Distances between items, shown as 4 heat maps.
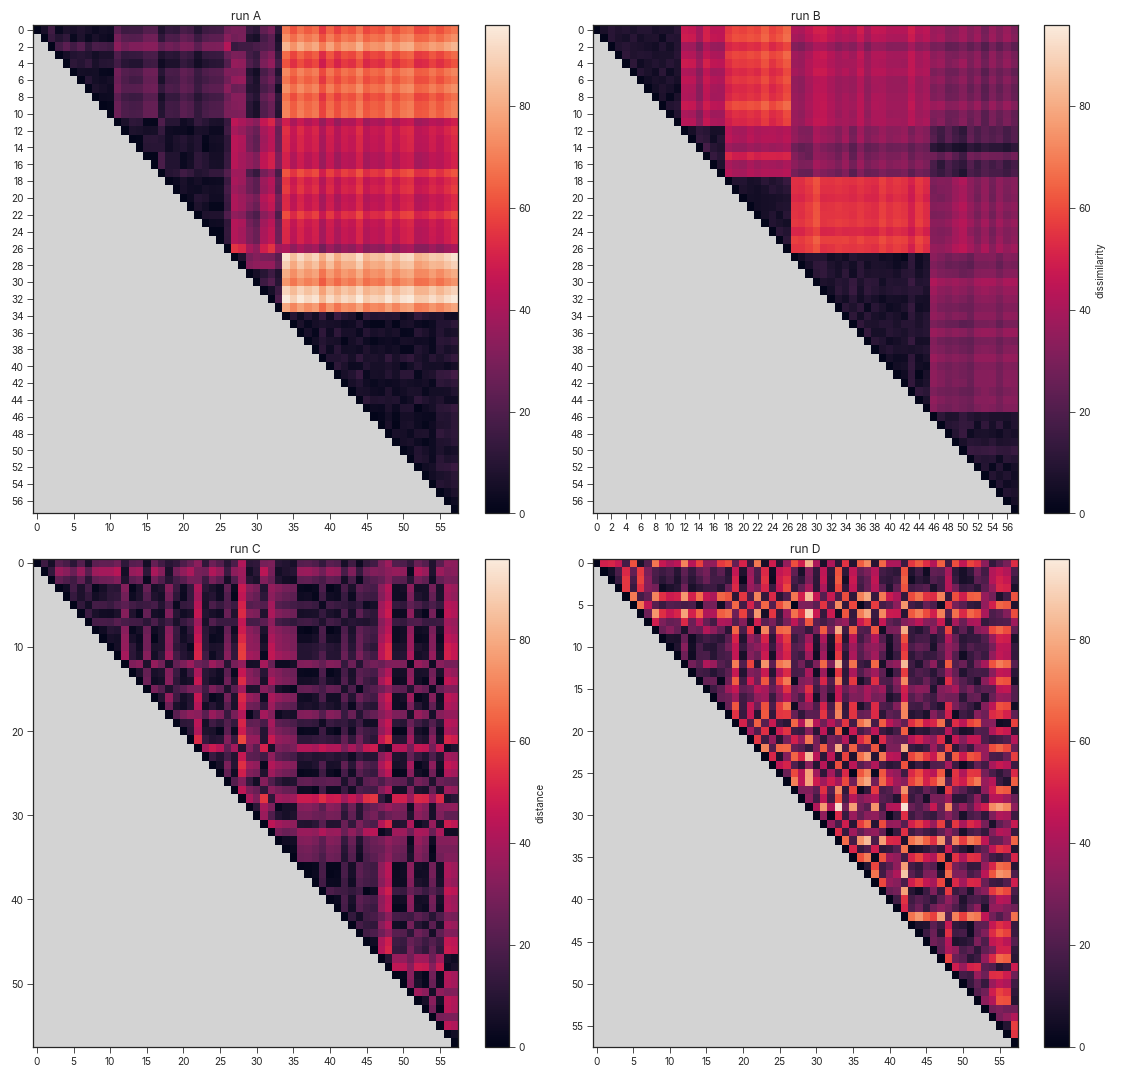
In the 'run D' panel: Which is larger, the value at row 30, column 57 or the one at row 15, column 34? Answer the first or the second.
the second
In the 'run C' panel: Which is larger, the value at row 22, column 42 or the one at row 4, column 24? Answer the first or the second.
the first
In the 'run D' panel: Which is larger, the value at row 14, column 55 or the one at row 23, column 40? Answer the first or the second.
the first
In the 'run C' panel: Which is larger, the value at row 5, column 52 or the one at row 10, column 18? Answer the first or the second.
the second
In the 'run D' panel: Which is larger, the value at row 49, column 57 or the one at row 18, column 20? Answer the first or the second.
the first
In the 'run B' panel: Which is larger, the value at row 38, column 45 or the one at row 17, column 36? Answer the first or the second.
the second
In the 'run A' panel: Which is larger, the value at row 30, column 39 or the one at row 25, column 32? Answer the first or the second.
the first
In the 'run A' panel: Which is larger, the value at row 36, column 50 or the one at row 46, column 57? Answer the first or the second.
the second
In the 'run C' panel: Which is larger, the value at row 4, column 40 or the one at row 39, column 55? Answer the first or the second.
the second
